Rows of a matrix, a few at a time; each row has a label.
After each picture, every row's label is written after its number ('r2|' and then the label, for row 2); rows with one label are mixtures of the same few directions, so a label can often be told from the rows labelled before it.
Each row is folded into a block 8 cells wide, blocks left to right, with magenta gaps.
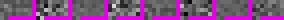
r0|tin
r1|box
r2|box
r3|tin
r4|tin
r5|tin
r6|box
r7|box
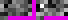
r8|tin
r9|tin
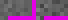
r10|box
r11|box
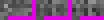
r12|tin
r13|box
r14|box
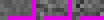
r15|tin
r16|tin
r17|tin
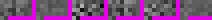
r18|box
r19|tin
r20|box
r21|box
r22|box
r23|tin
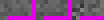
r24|tin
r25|tin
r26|box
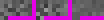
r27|box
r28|box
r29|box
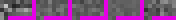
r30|tin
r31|box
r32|tin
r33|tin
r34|box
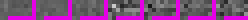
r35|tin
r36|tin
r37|box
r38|tin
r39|tin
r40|tin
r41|tin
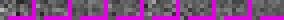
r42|box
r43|tin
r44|box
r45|tin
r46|tin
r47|box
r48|box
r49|box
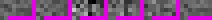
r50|tin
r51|box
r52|box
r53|box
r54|tin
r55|tin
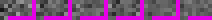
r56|box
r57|tin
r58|tin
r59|tin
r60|tin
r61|tin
